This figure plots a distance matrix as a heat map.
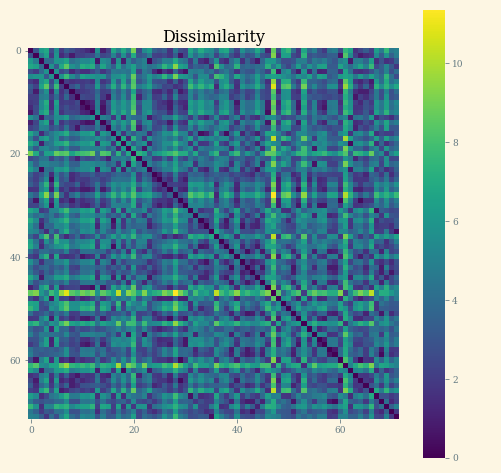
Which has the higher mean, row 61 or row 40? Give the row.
61
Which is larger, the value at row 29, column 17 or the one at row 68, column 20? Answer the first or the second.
the second
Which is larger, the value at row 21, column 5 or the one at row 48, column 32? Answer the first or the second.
the second
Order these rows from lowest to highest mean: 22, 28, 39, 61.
39, 22, 28, 61
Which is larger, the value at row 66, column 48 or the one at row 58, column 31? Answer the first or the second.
the second
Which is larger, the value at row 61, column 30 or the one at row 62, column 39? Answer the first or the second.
the first
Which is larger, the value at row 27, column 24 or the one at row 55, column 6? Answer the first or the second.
the second
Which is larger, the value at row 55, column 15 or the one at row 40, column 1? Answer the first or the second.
the first
